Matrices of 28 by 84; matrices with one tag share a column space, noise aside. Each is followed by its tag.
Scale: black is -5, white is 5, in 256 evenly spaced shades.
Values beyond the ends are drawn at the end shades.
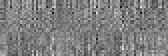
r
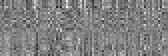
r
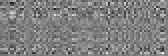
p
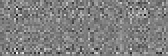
p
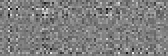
p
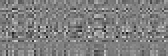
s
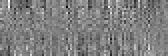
r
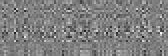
s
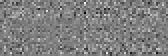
p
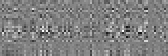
s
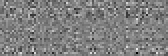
p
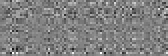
p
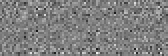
p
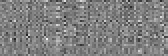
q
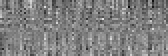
r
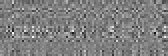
s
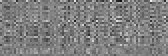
q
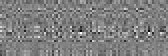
s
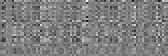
q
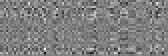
p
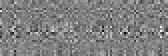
s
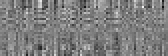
r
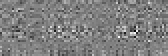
s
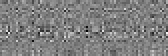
s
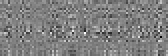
s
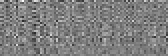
q
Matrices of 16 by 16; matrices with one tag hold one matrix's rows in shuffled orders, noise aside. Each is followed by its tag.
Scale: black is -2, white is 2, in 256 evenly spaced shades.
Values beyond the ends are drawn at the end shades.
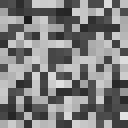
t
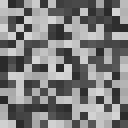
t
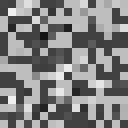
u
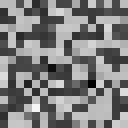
u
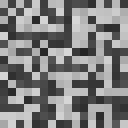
u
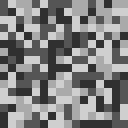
u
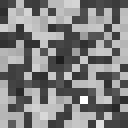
t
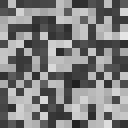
u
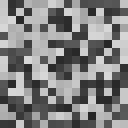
t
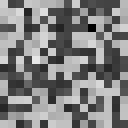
t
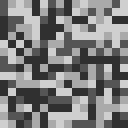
u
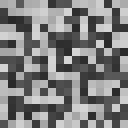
t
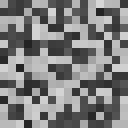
t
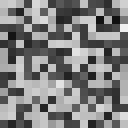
t
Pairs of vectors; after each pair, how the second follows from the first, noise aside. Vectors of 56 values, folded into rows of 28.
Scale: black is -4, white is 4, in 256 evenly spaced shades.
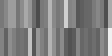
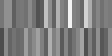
shuffled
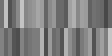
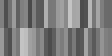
shuffled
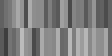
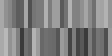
negated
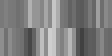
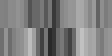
negated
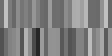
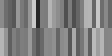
shuffled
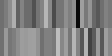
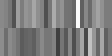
negated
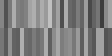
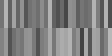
shuffled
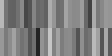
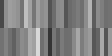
negated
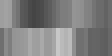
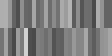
shuffled
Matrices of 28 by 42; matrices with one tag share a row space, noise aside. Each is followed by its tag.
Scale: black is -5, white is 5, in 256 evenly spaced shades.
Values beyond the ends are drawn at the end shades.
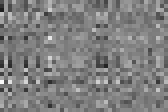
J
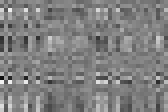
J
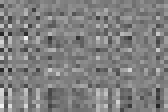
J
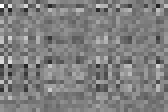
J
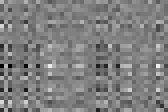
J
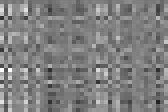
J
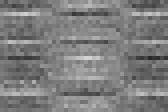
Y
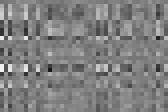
J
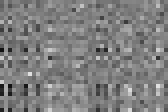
J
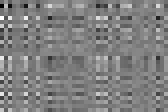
J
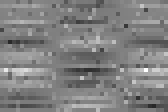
Y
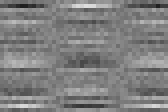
Y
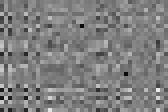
J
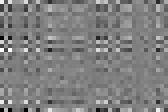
J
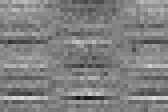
Y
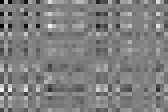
J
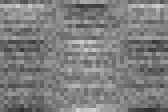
Y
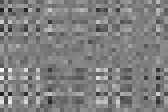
J
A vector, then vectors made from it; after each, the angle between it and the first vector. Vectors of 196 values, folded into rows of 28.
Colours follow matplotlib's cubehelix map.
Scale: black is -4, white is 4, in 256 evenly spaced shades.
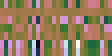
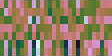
nearly opposite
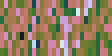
partly aligned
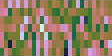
partly opposed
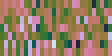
partly opposed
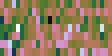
orthogonal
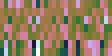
nearly opposite
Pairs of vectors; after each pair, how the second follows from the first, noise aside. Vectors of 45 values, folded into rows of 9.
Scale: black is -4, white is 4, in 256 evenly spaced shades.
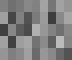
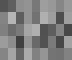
reversed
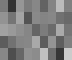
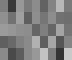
copied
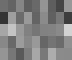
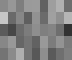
negated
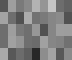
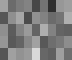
negated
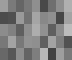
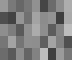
copied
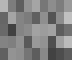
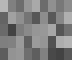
copied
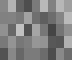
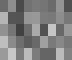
reversed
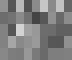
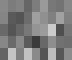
reversed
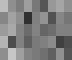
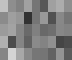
copied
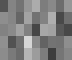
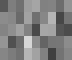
copied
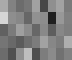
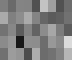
reversed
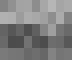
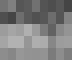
negated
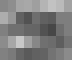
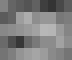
negated
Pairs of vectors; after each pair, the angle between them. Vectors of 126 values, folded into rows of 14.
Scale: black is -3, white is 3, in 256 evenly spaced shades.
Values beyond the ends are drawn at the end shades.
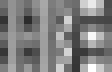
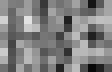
nearly opposite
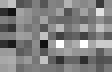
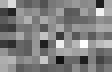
nearly parallel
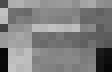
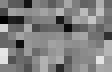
partly opposed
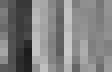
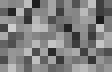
orthogonal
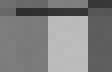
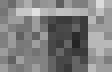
nearly opposite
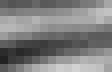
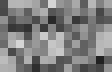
partly opposed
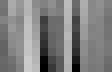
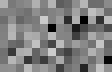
orthogonal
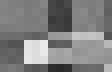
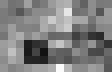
nearly opposite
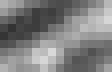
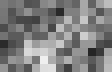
partly aligned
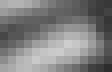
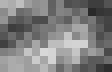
nearly parallel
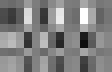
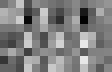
nearly opposite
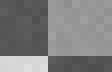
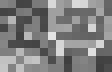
partly aligned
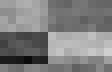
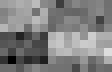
nearly parallel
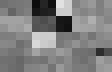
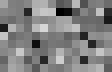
partly opposed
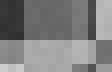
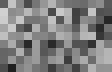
partly opposed
